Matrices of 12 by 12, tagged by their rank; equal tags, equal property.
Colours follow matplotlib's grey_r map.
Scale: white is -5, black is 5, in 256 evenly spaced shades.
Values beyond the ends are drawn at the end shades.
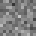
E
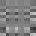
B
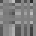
B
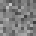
E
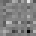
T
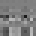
T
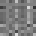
T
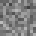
E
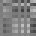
B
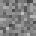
E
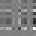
B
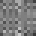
T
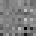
T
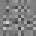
T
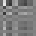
B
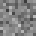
E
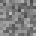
E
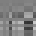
B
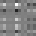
B
